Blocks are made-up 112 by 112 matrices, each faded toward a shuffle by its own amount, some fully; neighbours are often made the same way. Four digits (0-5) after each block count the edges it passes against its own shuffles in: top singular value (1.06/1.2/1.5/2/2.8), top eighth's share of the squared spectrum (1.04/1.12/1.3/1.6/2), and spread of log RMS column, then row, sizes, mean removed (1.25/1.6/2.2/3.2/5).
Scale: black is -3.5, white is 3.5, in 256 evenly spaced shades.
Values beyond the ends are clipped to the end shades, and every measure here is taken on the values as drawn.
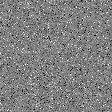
0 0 0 0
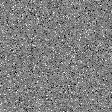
3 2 0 0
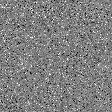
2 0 0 0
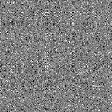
4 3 2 2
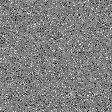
2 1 0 0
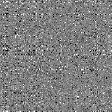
4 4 3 2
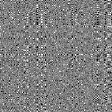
4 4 3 3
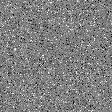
3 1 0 0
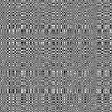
5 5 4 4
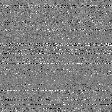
2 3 0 4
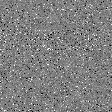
1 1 0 2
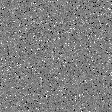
0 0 0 0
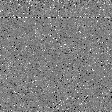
2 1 0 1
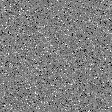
0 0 0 0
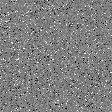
1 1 0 0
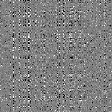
5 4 4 3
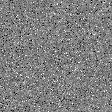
2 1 0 0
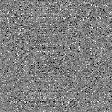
4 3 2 2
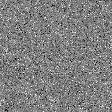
3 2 0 0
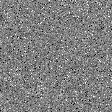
2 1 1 0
